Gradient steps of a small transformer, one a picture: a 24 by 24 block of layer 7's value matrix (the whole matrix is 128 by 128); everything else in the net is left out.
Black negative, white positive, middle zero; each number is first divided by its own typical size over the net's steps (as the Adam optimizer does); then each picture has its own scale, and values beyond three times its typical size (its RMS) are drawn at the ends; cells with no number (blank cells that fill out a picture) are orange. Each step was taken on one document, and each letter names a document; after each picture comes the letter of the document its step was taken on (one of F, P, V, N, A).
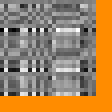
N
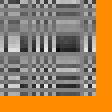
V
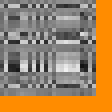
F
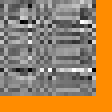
N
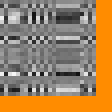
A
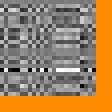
N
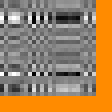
A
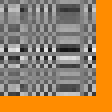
V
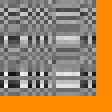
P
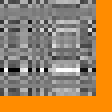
N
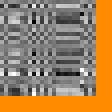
A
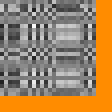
P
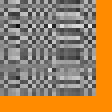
P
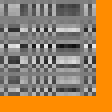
V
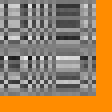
F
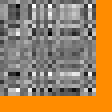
P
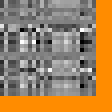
N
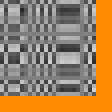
V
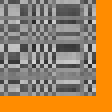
V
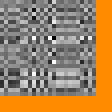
P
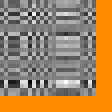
P
